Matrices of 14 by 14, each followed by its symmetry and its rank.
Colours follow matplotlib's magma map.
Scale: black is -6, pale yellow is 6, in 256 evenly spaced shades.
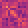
symmetric, rank three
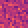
antisymmetric, full rank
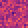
symmetric, full rank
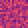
antisymmetric, full rank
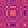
symmetric, rank one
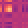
symmetric, rank one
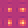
symmetric, rank one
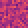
antisymmetric, full rank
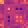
symmetric, rank three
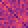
symmetric, full rank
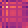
symmetric, rank one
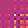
symmetric, rank one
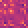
symmetric, rank three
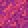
symmetric, full rank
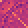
symmetric, full rank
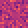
antisymmetric, full rank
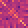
symmetric, full rank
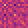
symmetric, rank three
